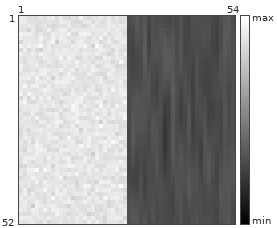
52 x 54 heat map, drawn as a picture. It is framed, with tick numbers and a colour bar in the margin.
It is made of 1 by 2 panels. Panel 1,1: very high, fine-grained, faint in contrast. Panel 1,2: low, streaked downward, faint in contrast.
